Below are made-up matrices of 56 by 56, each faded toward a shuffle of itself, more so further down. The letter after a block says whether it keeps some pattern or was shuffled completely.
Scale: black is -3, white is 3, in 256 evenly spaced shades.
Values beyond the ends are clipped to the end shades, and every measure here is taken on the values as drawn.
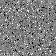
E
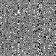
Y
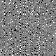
Y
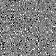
Y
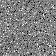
E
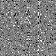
Y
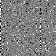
Y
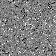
E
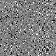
Y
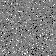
E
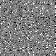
Y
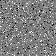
E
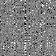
Y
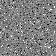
E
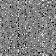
Y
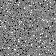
E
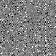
Y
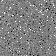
E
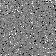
E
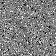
E
